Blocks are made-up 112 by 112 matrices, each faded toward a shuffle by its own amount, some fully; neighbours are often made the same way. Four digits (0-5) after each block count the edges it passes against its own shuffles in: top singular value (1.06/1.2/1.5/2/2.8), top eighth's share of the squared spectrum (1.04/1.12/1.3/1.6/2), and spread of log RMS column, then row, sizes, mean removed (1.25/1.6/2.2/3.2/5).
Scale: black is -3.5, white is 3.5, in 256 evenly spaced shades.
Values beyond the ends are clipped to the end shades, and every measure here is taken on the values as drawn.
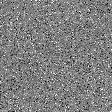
0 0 0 0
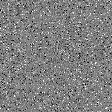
3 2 1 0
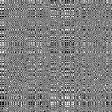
5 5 4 4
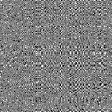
5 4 3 3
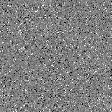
4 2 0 1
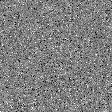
0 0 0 0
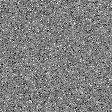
0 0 0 0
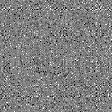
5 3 2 2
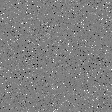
0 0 0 0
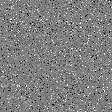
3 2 0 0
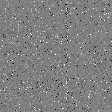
3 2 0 1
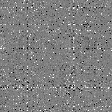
4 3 2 2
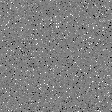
1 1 0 0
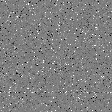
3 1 0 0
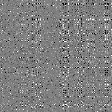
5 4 3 3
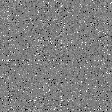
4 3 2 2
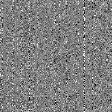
2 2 4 0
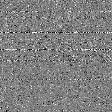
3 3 0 3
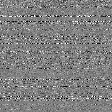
2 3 0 4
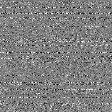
2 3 0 4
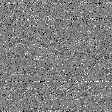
2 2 0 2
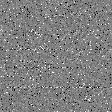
2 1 0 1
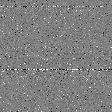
4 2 0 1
